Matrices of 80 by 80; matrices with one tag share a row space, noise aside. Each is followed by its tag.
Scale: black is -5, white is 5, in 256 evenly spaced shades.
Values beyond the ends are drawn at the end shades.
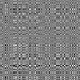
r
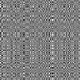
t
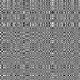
t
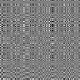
t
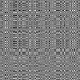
r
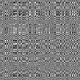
r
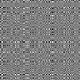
t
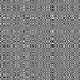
t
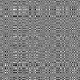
r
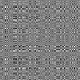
r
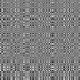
t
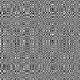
t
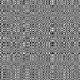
t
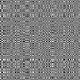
t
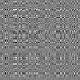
r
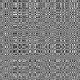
r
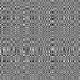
t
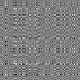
r
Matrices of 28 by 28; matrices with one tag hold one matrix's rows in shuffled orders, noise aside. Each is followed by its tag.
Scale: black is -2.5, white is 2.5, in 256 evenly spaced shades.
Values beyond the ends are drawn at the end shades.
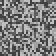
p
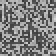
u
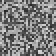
u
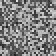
p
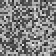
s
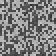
u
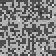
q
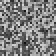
s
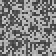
p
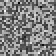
s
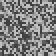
s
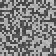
s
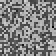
p
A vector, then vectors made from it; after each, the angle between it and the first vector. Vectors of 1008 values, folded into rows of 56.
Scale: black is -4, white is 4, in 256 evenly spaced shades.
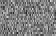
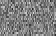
nearly opposite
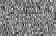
nearly parallel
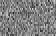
partly aligned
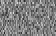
partly opposed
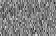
orthogonal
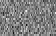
partly opposed
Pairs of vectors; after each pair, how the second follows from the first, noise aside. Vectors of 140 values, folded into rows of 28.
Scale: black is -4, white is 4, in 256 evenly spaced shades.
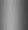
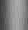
reversed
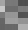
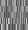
shuffled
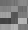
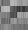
reversed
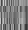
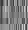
reversed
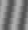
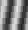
scaled up
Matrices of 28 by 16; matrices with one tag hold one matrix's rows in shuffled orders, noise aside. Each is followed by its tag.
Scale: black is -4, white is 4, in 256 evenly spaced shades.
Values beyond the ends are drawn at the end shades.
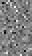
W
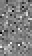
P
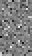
P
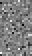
P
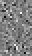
W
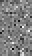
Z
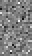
P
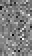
Z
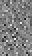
W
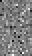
Z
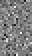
W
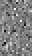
W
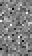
P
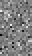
P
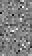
Z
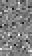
P
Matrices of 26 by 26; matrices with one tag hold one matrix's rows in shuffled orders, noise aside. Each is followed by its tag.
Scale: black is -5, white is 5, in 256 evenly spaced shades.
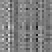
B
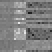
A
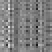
B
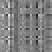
B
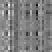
B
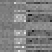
A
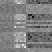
A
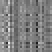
B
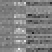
A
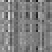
B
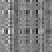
B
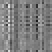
B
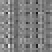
B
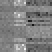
A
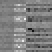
A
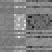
A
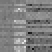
A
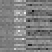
A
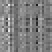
B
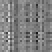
B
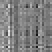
B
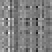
B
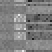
A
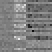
A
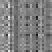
B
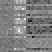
A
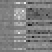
A
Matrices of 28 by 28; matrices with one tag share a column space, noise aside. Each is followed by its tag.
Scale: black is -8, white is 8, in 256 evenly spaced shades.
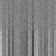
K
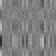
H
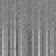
K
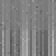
K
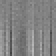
K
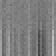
K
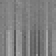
K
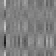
H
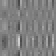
H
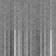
K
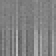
K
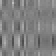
H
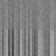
K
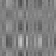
H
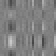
H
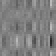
H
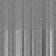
K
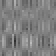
H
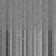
K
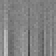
K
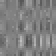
H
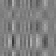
H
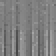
K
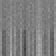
K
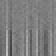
K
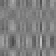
H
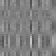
H
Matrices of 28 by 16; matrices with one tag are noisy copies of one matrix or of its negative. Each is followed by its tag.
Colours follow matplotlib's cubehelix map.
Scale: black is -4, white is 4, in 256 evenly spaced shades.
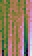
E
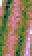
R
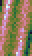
R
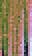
E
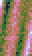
R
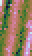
R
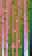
E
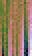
E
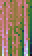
E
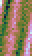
R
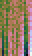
E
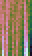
E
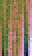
E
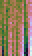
E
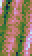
R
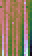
E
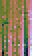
E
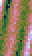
R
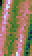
R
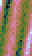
R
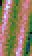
R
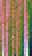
E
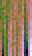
E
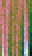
E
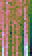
E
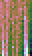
E
